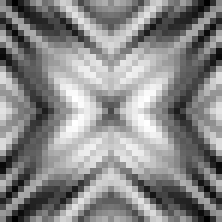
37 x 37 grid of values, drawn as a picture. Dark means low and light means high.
It mirrors both left to right and top to bottom. No overall slope runs across the table. The ninth with the highest average is the centre.
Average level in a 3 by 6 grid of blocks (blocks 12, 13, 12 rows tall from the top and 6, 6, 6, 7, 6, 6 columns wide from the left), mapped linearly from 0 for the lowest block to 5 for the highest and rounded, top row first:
013310 | 225522 | 013310
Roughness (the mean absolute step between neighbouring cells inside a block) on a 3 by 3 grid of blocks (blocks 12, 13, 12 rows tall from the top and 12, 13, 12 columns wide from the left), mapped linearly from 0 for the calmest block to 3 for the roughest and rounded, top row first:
3 3 3 / 1 0 1 / 3 3 3
